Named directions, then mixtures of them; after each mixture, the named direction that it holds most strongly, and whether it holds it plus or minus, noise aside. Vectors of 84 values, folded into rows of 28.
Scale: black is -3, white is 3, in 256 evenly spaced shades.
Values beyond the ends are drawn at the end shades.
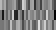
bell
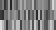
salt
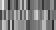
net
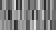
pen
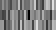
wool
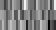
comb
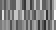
bell, minus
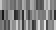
bell, plus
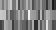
wool, minus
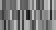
wool, plus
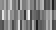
wool, minus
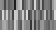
bell, minus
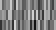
pen, minus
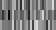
wool, plus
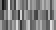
pen, minus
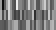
pen, minus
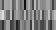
salt, minus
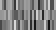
pen, minus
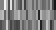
salt, minus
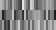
bell, plus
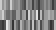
salt, minus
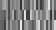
wool, plus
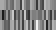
wool, plus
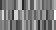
bell, minus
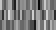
pen, minus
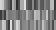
net, plus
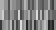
salt, minus
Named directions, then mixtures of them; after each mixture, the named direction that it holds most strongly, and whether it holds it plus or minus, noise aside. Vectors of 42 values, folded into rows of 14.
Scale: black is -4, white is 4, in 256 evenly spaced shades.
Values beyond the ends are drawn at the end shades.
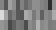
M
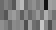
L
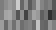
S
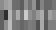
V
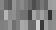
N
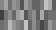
M, minus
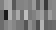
V, plus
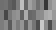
L, plus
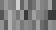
S, plus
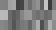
L, minus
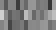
M, plus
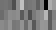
L, plus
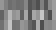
N, plus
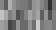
M, plus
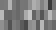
N, minus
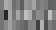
V, plus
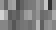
M, plus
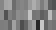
N, minus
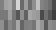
S, plus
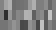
N, minus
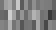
S, plus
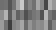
V, minus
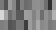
M, plus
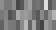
L, minus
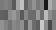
L, plus
